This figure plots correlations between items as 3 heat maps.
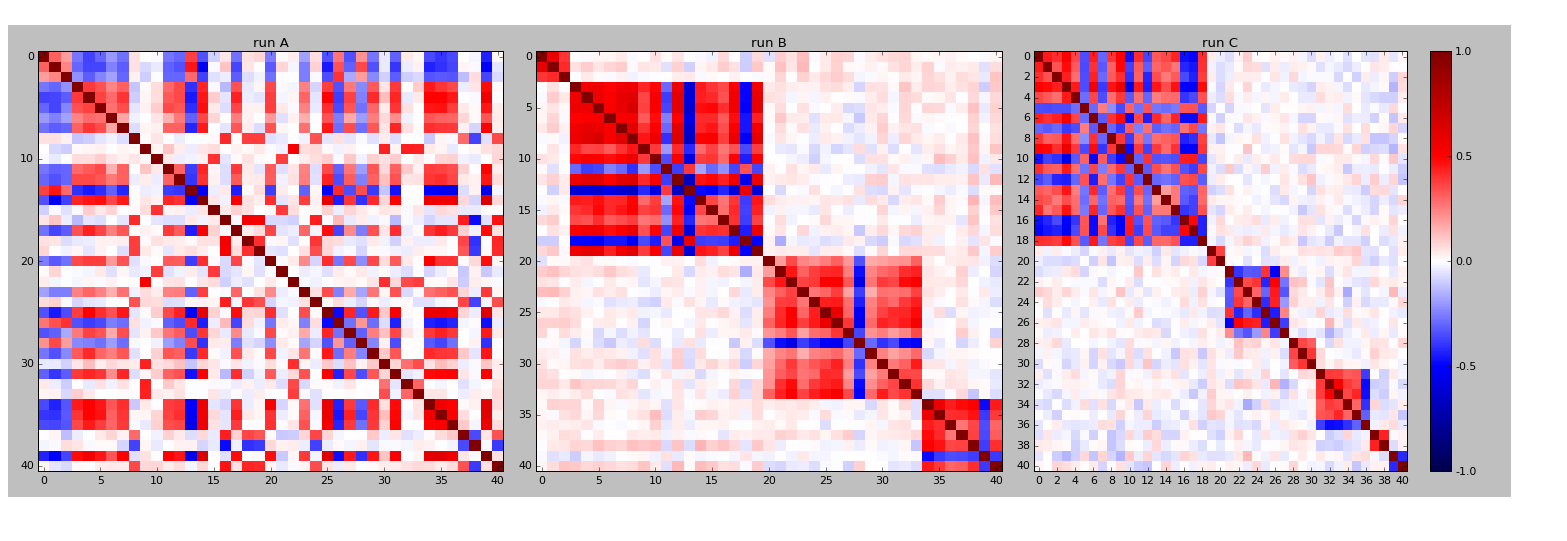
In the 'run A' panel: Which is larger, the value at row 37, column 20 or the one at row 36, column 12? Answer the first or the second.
the second
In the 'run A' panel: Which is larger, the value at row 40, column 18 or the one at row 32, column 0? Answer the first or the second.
the first
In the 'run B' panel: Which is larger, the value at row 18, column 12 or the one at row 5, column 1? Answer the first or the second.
the second
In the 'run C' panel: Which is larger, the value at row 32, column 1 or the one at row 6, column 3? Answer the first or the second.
the second
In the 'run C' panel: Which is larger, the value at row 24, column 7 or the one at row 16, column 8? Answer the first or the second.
the first
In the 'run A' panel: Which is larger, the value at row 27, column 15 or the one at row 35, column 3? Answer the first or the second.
the second
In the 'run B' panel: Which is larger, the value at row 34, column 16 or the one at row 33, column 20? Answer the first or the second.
the second
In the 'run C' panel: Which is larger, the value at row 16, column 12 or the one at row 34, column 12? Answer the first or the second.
the first
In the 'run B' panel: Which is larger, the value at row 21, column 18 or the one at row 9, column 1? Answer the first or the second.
the second
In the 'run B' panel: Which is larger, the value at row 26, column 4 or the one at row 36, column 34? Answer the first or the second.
the second
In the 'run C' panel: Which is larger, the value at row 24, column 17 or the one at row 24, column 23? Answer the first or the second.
the second
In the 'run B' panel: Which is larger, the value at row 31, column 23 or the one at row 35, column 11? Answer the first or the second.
the first
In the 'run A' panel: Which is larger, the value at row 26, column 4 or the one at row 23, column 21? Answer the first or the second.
the second
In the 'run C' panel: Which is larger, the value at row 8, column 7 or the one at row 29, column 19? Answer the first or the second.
the second
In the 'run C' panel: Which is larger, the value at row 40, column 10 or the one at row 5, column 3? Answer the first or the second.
the first
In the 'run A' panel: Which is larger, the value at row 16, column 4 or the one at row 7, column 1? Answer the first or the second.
the first
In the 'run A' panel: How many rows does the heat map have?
41
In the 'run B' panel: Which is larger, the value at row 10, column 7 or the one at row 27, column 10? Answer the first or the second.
the first
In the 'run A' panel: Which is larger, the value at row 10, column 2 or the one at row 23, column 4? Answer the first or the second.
the second
